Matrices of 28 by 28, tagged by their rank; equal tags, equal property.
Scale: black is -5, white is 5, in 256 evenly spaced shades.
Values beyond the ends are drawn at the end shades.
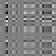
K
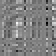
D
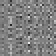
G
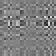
D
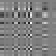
K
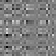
D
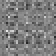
G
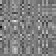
G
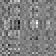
G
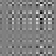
K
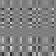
K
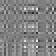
D
